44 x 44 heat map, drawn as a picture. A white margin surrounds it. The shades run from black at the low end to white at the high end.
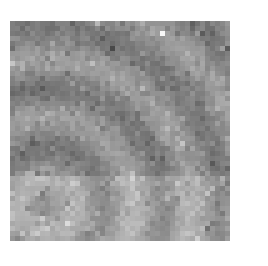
A horizontal seam about 70% of the way down splits the table, and the bottom part is higher. The bottom left is the ninth with the highest average. Rings spread out from the bottom left.
